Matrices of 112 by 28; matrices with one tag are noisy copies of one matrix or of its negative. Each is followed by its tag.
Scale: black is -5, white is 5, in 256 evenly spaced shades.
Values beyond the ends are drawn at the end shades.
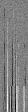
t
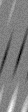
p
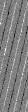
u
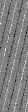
u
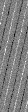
u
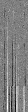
t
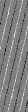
u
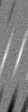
p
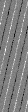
u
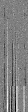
t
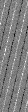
u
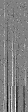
t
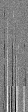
t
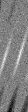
p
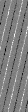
u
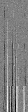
t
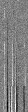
t
